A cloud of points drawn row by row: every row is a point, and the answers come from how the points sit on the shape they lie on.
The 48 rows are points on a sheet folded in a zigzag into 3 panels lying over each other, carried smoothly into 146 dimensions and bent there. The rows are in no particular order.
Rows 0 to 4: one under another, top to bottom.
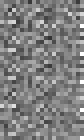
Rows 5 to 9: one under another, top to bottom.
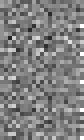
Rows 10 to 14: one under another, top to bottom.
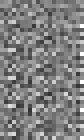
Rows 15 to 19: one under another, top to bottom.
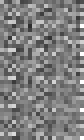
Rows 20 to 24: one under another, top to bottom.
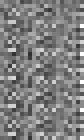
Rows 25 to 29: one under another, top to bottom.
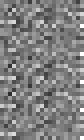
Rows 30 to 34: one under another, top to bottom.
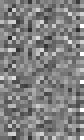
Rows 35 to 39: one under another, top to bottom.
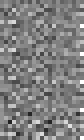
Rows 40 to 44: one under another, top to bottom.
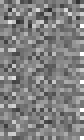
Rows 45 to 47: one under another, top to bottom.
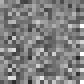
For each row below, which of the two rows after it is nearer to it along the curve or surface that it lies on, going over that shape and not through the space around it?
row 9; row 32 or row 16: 16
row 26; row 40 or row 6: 40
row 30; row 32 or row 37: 32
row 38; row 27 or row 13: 13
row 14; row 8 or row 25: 25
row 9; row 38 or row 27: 38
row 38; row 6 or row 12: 12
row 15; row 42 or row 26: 26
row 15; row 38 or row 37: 38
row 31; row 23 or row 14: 14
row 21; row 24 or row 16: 24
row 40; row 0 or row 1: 1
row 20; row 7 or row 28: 7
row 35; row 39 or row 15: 15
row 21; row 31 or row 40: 40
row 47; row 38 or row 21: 21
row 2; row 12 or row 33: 33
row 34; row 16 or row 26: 16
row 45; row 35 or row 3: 35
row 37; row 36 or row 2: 36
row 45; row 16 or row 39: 16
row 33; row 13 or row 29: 13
